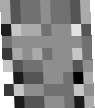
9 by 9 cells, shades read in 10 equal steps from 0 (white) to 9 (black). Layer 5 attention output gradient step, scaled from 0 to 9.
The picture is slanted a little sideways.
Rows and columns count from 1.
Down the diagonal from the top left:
3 6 3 4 5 4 5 2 3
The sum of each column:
35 45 42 41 39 39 41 44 36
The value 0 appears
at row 7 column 1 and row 9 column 1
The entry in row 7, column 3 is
6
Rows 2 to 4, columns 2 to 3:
6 5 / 2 3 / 4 4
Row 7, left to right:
0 8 6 6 4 4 5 9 3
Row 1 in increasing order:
3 3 4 5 5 5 5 6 6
